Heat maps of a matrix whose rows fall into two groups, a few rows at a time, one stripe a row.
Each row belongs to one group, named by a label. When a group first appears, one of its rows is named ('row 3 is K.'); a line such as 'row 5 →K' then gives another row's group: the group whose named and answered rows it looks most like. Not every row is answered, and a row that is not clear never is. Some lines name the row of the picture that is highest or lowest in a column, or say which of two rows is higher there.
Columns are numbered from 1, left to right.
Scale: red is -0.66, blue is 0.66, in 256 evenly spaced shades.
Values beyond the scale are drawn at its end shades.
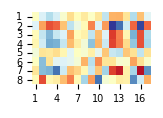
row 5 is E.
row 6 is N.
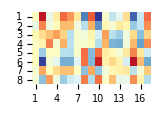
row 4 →E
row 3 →E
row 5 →N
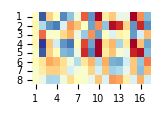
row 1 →N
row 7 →E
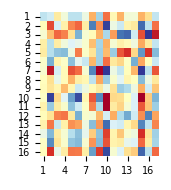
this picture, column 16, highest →3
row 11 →N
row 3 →E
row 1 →N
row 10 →N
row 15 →N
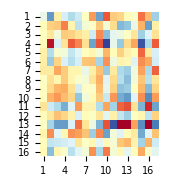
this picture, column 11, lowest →10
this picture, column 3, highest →13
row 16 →N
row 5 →N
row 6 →N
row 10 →E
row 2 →E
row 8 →E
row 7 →E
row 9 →E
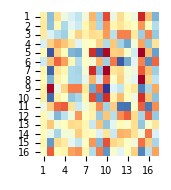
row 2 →N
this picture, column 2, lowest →9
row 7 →N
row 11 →E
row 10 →N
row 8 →N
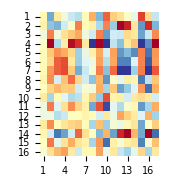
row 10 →N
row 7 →E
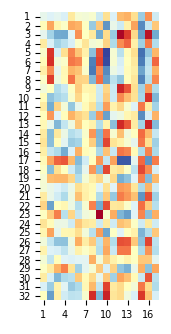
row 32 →N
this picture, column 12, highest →17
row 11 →N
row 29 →E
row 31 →N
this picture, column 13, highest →17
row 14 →N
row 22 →N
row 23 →E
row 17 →E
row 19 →E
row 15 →N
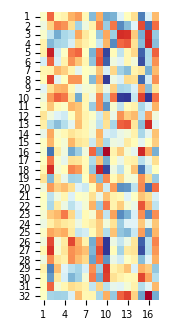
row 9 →E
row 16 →N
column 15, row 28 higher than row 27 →No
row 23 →E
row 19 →N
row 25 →E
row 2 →E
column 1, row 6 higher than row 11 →Yes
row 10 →E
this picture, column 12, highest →10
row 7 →E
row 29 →N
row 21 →N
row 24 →E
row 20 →E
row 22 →N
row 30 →N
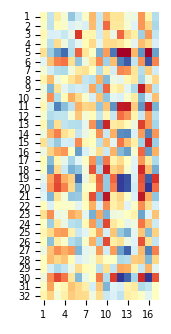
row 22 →N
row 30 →E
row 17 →N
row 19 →E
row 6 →E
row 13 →N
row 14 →E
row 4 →N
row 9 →N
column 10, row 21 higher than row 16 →No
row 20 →E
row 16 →E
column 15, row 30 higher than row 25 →No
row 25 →E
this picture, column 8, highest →23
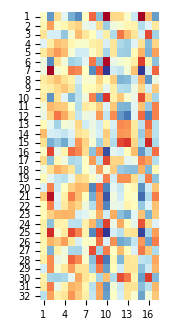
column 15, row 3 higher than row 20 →No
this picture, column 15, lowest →1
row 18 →E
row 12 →E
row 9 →E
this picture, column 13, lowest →15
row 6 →N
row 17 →N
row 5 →E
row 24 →N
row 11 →E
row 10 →N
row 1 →N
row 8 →E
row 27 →N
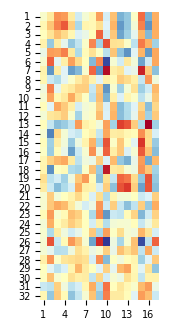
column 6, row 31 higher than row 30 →Yes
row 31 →N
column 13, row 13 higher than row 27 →No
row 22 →E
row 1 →E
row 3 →E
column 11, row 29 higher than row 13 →No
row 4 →N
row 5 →E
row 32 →N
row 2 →E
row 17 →E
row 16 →N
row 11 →E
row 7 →N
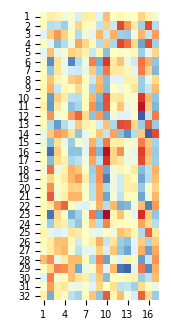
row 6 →N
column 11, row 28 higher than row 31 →Yes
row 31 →E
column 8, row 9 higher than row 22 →Yes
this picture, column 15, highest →12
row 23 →N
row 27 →E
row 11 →N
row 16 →N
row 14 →E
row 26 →E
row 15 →N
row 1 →N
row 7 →N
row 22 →E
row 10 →N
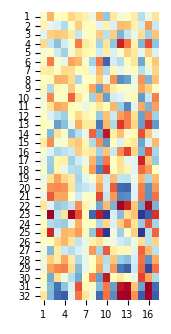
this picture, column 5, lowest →23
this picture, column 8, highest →23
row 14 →N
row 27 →N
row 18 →N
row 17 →N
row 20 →E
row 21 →E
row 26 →E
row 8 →E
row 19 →E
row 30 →N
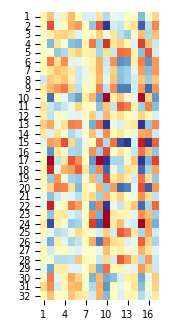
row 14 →N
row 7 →E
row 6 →E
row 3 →E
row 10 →N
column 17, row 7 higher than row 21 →No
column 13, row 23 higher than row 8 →No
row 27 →N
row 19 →N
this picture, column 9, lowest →17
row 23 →N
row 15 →E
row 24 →N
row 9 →E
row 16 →N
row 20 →E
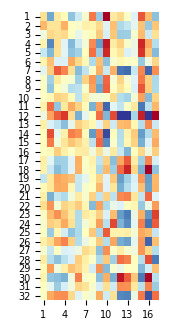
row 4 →N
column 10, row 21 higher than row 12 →No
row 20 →E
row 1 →N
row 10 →E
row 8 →N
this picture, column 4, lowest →12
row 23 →E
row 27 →N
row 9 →N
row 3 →E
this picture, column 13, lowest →18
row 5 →N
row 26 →E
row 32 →E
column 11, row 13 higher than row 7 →Yes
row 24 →E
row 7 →E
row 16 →E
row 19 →E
